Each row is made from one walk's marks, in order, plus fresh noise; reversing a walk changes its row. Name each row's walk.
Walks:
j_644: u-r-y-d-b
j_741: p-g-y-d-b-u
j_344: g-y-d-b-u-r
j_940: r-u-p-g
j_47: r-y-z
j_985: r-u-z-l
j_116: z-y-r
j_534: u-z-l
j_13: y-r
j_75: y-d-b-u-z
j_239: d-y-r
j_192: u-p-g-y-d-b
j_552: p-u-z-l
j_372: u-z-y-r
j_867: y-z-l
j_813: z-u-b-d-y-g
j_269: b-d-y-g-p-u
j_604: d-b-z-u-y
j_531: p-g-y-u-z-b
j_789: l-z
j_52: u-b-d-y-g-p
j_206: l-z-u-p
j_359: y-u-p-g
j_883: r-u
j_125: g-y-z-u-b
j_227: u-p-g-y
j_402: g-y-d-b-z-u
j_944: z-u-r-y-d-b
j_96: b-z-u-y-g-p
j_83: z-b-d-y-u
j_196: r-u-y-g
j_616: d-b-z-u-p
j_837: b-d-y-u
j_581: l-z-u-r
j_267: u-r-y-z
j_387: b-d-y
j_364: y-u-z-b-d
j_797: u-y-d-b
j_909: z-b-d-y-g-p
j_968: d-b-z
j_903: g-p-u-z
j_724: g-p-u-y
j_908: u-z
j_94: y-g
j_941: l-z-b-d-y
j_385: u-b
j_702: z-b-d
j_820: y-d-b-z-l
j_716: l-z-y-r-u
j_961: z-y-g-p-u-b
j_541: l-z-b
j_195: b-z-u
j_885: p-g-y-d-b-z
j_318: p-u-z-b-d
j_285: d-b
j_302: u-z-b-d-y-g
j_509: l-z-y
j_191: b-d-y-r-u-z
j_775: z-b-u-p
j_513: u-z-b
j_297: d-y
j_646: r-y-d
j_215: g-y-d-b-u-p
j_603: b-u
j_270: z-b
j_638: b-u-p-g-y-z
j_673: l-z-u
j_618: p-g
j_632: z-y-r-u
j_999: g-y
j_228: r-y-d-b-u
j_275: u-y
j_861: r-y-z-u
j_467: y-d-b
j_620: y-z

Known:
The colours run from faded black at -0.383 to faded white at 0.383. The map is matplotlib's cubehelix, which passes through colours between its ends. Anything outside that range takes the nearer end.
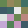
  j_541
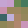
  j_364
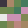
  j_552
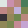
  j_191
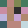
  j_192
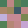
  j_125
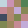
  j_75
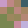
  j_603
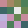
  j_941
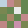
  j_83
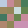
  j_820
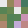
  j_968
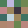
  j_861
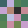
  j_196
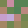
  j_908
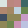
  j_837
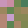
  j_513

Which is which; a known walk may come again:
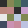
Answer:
j_724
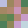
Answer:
j_269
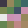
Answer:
j_552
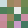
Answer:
j_702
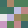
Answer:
j_673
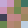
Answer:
j_797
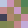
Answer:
j_75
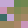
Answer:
j_364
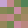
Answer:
j_96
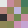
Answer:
j_191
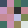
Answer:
j_359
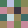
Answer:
j_861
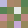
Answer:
j_909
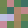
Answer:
j_534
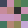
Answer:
j_940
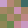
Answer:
j_603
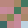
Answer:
j_344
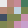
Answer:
j_837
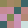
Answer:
j_215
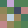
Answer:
j_985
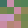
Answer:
j_867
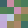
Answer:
j_716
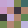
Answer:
j_644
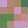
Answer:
j_297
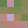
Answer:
j_620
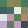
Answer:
j_541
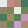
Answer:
j_604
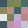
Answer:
j_885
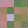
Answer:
j_513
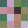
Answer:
j_13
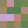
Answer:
j_908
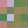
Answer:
j_944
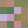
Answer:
j_775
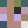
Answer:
j_192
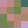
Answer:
j_385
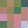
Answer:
j_638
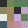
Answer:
j_903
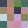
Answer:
j_999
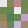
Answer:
j_968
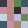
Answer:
j_227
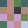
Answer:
j_94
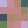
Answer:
j_239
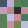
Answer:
j_196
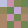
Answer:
j_813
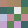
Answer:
j_941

